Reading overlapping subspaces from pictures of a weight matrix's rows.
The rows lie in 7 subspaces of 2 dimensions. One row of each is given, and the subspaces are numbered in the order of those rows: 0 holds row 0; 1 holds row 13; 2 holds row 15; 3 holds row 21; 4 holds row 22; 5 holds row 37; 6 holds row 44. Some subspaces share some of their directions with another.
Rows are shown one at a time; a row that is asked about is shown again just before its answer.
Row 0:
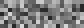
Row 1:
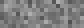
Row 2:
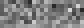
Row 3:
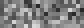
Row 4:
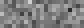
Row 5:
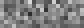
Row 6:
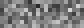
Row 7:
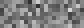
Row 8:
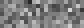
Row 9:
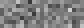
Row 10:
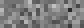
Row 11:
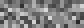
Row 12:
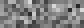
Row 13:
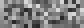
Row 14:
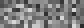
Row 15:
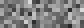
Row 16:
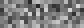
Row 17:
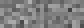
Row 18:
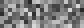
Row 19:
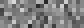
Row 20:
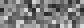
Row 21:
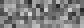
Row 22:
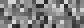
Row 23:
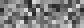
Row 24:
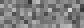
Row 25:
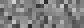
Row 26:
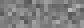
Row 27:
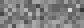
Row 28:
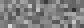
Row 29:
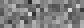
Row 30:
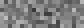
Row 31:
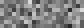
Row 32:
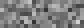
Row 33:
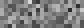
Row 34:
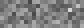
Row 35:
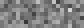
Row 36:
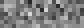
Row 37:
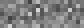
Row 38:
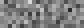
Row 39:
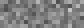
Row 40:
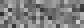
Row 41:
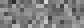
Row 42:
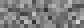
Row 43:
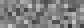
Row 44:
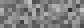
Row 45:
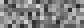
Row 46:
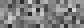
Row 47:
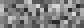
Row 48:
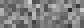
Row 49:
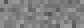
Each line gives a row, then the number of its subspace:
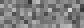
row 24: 2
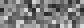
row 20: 6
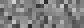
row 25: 4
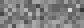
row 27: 0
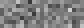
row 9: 1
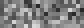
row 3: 1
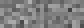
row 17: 1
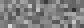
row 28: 5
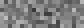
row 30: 6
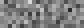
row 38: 6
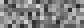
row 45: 6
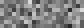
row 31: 2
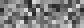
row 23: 6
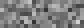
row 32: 0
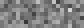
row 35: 3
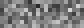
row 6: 2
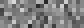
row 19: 4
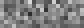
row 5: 3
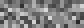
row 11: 0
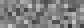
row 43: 5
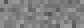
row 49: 6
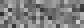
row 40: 0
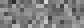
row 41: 4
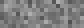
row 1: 3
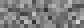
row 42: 0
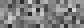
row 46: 5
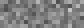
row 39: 3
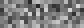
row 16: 2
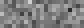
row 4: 6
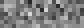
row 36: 3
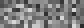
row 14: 1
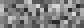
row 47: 2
